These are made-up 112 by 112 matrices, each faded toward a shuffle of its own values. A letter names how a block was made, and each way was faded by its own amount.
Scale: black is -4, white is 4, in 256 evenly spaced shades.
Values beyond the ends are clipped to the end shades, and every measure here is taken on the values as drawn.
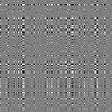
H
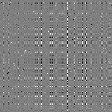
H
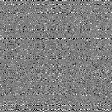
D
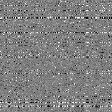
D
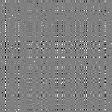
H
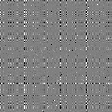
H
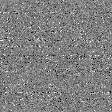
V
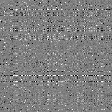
D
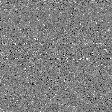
V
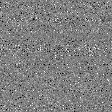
V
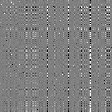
H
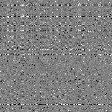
D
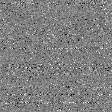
V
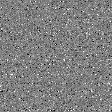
V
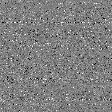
V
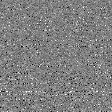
V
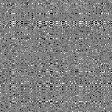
D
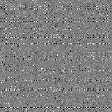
D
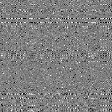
D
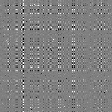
H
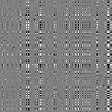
H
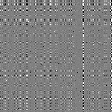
H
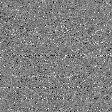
V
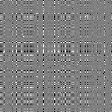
H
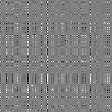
H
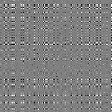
H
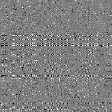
D
